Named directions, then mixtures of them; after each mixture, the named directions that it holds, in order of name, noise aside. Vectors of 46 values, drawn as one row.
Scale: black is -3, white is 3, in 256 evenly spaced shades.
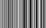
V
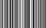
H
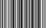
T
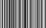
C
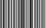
H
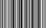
T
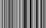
C, V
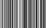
H, V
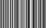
C, H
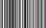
C, H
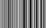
V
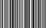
H, T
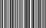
H, T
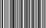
H, T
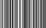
H, V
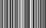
H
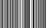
H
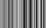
V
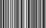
C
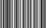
T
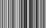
T, V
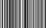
C, H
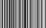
C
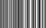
V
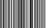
H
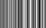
V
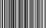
C, T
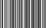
H, T
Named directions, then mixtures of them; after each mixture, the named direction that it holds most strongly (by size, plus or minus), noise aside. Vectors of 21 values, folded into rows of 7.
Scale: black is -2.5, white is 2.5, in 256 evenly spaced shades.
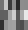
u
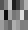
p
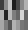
p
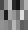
p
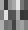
u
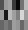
p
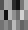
p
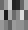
p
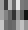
u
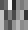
p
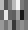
p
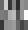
u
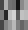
u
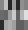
u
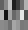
p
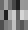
u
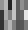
u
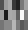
p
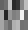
p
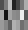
p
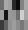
p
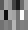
p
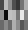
p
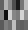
p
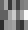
u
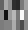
p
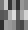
u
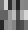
u
